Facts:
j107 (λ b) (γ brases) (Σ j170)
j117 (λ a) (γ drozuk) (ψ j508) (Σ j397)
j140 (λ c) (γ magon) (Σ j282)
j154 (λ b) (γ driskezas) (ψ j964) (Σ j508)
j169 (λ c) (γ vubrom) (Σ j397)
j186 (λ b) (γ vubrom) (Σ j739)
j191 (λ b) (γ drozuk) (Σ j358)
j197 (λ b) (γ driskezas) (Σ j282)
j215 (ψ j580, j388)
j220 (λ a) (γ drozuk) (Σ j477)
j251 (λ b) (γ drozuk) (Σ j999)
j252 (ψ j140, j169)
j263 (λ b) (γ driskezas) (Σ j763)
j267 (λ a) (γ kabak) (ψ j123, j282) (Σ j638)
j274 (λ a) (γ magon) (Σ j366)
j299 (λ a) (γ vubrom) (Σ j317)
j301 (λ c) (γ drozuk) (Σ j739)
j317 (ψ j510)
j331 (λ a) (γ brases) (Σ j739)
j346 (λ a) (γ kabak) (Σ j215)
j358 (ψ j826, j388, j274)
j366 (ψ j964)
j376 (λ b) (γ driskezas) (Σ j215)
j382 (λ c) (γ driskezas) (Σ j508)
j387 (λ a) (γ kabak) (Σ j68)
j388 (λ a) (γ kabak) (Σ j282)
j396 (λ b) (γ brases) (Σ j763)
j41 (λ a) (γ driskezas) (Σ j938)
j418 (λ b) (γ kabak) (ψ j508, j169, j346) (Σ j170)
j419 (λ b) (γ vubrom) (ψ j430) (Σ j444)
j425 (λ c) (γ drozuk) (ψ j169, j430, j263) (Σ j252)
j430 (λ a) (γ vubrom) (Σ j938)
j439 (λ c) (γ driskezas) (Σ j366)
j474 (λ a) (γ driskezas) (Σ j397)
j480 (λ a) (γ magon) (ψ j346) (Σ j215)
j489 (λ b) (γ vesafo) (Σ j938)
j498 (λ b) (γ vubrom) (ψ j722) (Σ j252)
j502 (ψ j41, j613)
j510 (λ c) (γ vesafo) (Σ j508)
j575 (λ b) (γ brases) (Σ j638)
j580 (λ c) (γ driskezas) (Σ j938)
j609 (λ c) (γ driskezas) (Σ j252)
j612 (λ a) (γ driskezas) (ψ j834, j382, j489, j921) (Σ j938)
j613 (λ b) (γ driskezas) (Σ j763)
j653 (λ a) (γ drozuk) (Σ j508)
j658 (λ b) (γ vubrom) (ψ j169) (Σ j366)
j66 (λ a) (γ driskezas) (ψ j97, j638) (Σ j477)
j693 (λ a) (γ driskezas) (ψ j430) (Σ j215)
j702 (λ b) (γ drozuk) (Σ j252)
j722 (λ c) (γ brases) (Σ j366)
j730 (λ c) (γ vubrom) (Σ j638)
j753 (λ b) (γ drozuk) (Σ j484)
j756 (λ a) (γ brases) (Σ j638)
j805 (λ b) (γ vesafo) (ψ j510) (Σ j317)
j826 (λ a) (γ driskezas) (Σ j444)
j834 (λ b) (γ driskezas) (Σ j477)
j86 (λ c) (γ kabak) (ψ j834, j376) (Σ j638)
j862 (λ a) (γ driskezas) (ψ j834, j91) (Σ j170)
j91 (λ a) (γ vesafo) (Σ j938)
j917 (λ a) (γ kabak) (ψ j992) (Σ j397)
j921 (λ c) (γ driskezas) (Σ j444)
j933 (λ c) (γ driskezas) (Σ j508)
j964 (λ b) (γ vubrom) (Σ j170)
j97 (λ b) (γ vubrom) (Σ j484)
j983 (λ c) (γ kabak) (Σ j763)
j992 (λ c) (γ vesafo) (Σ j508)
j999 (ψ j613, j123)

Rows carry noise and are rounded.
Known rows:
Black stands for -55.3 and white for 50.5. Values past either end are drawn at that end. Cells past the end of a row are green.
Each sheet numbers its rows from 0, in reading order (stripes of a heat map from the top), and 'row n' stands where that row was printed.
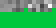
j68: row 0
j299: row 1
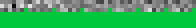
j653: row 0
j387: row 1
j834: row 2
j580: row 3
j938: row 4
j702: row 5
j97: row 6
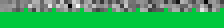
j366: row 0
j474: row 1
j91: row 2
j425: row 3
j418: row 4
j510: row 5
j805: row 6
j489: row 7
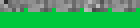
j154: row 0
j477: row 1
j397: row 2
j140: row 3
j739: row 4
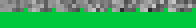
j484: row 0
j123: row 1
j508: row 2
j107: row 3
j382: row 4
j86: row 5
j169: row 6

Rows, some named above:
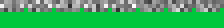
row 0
j693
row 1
j388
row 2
j612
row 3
j117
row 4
j274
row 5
j498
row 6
j575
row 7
j263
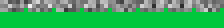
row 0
j301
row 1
j346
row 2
j983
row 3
j862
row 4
j498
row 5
j612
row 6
j612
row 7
j263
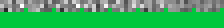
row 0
j826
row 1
j638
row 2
j274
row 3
j220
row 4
j41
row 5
j66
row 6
j252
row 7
j215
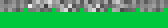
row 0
j358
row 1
j267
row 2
j575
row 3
j575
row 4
j921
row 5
j358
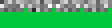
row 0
j917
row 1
j826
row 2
j346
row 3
j331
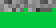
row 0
j186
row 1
j933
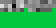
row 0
j653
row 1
j933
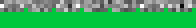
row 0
j480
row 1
j376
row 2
j430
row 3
j730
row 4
j722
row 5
j480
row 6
j653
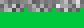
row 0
j613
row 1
j197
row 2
j756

